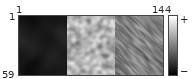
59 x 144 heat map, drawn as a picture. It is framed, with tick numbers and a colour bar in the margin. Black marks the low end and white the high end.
It is made of 1 by 3 panels. Panel 1,1: very low, smooth, faint in contrast. Panel 1,2: high, blotchy. Panel 1,3: middling, slanting down to the right.
